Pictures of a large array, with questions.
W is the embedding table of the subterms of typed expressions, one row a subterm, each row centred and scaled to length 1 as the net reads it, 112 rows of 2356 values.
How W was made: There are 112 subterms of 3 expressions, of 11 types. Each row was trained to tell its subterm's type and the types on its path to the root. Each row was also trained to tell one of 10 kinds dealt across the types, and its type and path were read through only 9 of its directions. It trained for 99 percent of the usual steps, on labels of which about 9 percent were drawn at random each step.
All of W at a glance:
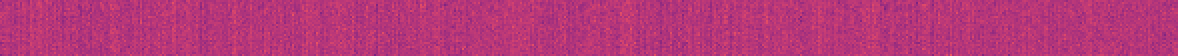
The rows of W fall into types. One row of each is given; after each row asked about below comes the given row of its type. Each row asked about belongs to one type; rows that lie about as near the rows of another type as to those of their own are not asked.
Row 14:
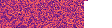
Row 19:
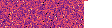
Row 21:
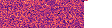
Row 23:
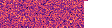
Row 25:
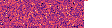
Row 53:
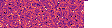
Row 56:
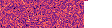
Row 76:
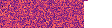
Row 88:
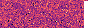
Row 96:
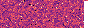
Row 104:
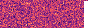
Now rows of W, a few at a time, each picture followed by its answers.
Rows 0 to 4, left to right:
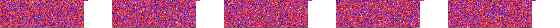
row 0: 14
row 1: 23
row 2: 53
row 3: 96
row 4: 53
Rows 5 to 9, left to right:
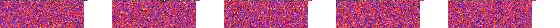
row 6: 76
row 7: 104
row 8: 76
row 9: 21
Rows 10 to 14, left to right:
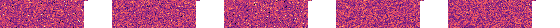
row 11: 23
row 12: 88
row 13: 53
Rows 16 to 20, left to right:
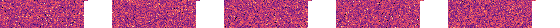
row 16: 88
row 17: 104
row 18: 19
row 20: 14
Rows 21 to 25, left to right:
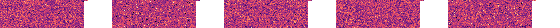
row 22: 14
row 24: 56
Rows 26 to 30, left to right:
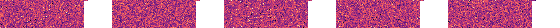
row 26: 104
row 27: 96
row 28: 96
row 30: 21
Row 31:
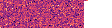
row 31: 25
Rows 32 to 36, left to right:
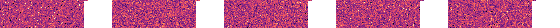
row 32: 53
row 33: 56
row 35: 21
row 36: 23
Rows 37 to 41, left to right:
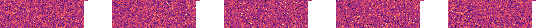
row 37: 56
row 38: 53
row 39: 96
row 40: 88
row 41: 56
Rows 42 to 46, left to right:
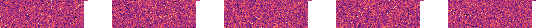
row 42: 53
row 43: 23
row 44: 96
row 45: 21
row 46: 56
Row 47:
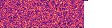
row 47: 53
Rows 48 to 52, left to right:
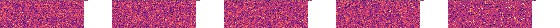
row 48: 88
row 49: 19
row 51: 25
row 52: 14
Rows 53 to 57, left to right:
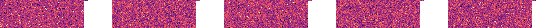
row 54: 25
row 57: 19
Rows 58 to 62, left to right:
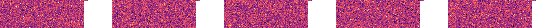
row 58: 19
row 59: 25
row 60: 104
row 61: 53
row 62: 88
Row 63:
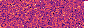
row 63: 21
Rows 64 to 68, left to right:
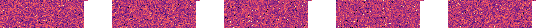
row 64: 96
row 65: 76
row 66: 76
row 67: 88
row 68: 23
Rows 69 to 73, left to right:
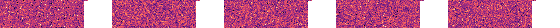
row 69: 76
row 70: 14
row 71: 76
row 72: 14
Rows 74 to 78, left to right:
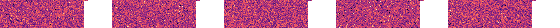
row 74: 56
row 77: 53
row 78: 21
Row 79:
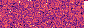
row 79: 104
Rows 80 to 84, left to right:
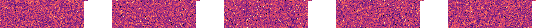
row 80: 21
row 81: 56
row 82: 88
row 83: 25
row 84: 76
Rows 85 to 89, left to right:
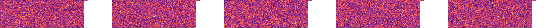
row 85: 23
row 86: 56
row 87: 76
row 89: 25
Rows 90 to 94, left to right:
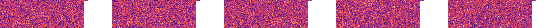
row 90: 56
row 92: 14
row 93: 21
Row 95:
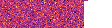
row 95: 21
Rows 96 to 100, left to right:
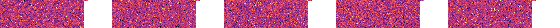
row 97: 88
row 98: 88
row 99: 21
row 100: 19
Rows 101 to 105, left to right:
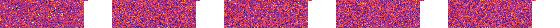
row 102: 21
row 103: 25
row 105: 96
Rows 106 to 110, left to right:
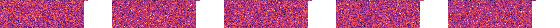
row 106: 104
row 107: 53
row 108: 14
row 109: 96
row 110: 53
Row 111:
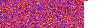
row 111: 19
